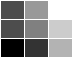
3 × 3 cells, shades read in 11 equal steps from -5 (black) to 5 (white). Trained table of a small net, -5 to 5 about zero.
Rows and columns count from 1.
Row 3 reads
-5 -3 2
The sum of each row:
4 1 -6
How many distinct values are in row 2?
3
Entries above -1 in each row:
2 2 1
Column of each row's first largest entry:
3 3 3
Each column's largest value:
-2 1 5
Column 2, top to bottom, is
1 0 -3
